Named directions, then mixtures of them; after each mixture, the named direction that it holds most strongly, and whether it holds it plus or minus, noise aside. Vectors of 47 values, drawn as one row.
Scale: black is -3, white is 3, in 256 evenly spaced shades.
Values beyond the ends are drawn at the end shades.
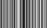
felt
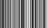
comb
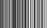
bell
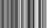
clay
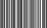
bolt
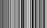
comb, plus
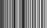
felt, plus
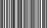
bolt, plus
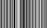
felt, plus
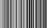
bell, minus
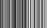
bell, plus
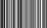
bolt, plus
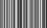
bolt, plus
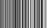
bell, plus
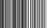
bell, plus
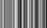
clay, minus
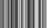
clay, plus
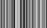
felt, plus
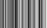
clay, plus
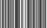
felt, minus
